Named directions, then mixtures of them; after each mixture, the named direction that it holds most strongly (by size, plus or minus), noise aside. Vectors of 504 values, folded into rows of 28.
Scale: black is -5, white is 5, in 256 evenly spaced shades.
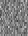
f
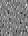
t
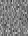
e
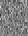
f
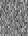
f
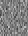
f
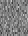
e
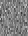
f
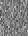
f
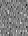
t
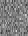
e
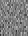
t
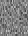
e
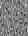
t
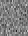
e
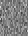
f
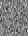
f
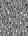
t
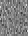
t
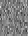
f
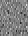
t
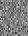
e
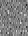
t
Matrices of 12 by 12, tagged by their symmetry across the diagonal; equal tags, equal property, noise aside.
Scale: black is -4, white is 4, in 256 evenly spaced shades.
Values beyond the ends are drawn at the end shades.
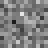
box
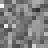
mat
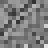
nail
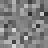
box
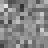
mat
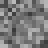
nail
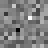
box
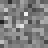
mat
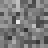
mat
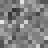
nail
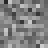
mat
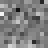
mat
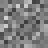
nail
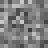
nail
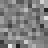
box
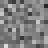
box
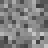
nail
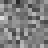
box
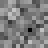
nail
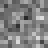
nail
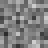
box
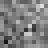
box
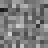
mat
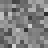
box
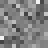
nail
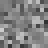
nail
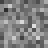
mat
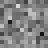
mat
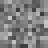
box
